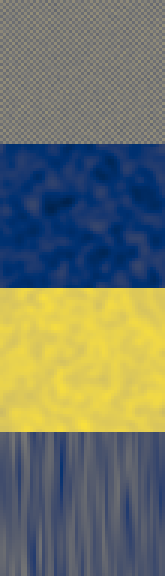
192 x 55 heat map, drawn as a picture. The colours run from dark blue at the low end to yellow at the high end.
The table splits into 4 rows of 1 panel. Panel 1,1: middling, checkered. Panel 2,1: very low, blotchy, faint in contrast. Panel 3,1: very high, blotchy, faint in contrast. Panel 4,1: low, streaked downward.
